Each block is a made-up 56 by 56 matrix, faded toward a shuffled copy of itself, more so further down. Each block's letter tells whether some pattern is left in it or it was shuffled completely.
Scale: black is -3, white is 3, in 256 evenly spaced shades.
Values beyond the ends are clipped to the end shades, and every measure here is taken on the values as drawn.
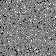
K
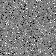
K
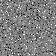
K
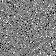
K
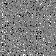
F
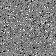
K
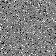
K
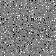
F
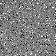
F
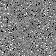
K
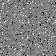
K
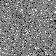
K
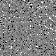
F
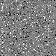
F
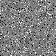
F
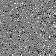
F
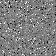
K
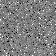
K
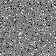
K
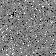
K
